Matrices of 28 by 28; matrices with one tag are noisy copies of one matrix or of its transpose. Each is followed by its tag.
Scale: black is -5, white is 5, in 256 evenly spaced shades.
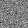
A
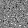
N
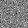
A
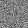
A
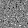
N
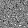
N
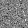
N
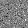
N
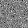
A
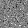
N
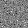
A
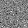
A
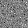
A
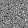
N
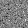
N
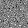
N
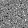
N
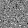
N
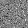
N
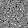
N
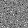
A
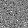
A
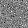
A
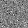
A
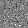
N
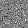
N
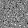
N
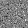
N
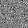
A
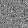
A
